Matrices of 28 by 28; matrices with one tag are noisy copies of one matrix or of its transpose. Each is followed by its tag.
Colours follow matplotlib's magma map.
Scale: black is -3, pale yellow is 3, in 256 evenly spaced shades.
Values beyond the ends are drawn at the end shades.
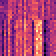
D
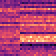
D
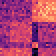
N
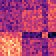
N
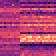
D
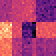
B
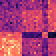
N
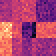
B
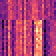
D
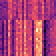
D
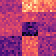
B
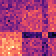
N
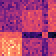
N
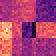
B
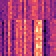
D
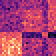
N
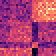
N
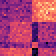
N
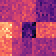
B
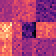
B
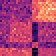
N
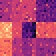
B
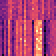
D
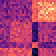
N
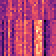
D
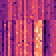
D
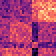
N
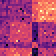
N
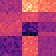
B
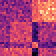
N
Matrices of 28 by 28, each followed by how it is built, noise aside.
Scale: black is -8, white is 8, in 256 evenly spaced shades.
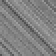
Toeplitz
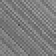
Toeplitz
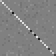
diagonal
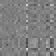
low rank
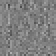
low rank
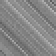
Toeplitz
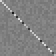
diagonal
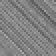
Toeplitz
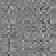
low rank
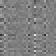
low rank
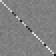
diagonal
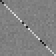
diagonal
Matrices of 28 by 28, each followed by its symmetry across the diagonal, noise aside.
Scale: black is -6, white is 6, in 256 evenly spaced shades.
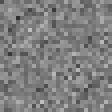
symmetric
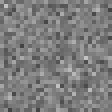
symmetric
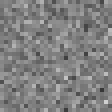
neither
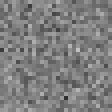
neither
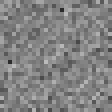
symmetric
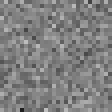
neither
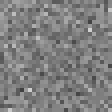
symmetric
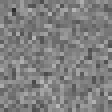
neither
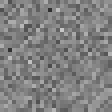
symmetric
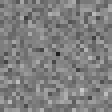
neither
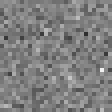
neither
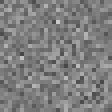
symmetric
